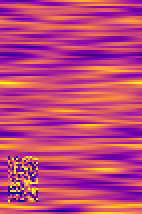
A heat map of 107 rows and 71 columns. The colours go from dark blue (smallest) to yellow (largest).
In the bottom left lies a patch that is rougher than the rest. The grain runs across in streaks. The bottom left is the roughest part. The ninth with the lowest average is the top left. There is no overall slope. The histogram is bell-shaped.
